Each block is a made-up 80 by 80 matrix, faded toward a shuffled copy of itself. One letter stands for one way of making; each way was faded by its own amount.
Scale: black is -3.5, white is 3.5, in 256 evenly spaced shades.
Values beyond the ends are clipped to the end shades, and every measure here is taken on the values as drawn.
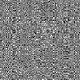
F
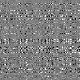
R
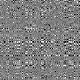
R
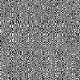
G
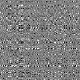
R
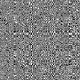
G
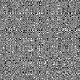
F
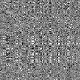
F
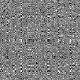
G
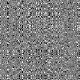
G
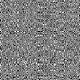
F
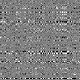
R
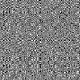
F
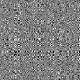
G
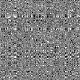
F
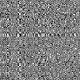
F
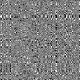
G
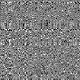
F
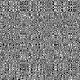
F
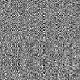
F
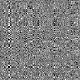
G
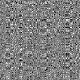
F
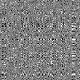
F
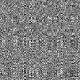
F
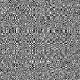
F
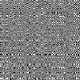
R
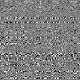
R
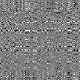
R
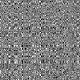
G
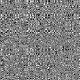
F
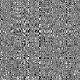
G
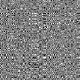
F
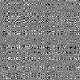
R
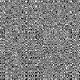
F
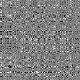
R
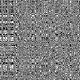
G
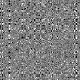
G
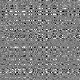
R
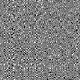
F
